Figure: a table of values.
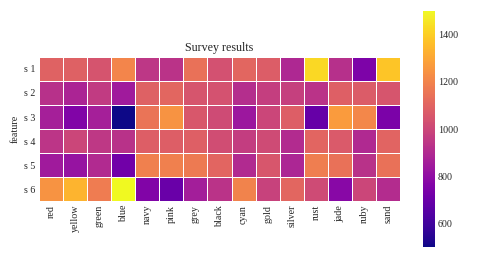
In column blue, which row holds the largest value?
s 6
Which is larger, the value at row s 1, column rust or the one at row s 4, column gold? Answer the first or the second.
the first
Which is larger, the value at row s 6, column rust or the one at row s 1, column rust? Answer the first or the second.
the second
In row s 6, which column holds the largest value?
blue
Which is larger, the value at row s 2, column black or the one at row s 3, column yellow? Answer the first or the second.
the first
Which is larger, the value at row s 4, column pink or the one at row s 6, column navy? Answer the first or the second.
the first
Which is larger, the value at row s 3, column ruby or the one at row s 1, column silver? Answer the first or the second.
the first
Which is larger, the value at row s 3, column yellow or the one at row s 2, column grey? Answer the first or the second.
the second
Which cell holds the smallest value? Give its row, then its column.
s 3, blue
